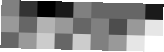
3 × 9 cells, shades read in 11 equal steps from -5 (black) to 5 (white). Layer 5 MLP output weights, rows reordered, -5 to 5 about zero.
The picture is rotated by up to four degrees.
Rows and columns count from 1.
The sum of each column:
0 -3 0 -4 2 -1 -2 4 5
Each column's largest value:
1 1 3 1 3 0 1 4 5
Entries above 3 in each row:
0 1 2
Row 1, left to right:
0 -3 -5 -4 0 -1 -1 -1 -4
